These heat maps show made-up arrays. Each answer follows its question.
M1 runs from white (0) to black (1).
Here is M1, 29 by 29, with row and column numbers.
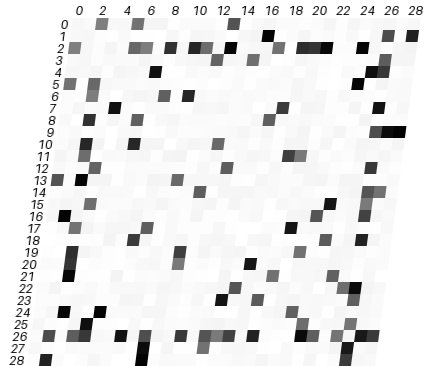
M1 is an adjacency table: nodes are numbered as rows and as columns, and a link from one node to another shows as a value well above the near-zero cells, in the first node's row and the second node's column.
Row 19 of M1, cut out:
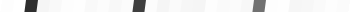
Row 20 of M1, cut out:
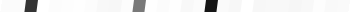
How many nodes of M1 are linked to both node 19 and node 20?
2
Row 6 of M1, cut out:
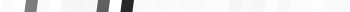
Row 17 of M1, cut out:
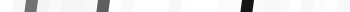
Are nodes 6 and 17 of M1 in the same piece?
yes
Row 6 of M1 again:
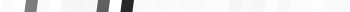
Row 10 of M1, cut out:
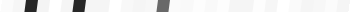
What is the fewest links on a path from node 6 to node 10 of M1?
1
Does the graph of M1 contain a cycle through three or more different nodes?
yes
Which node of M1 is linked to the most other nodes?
node 26
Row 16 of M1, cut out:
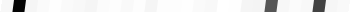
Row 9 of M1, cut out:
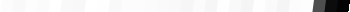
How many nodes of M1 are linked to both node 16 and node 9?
1
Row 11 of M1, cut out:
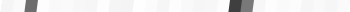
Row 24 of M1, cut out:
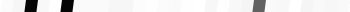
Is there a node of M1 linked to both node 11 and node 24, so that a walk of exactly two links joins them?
yes
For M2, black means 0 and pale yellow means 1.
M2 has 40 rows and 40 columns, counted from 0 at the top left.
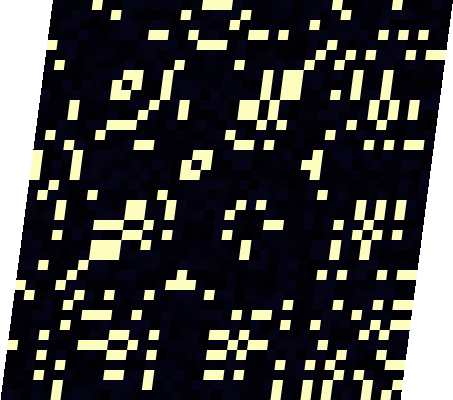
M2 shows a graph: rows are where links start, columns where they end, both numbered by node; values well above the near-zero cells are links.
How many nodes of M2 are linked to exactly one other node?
1
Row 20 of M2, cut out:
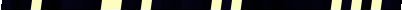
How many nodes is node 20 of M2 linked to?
9
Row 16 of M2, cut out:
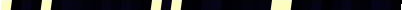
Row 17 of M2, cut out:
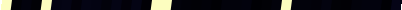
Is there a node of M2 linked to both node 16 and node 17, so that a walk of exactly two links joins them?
yes
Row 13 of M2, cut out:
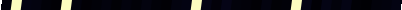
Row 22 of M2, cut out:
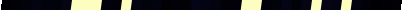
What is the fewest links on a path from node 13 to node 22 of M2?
3
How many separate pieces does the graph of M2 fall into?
1
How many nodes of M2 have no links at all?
0
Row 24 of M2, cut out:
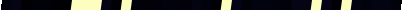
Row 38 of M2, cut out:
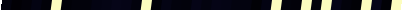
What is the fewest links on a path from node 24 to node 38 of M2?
5
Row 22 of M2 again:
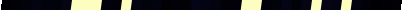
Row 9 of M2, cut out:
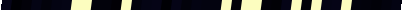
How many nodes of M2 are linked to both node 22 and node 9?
7
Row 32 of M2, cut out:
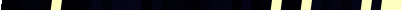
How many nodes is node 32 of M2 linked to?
6
